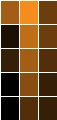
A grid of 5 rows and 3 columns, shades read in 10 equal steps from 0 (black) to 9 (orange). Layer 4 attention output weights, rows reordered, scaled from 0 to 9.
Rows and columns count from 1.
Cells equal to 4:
2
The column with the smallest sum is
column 1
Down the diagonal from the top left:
6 7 3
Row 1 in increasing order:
4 6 9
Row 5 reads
0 3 2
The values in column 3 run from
2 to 4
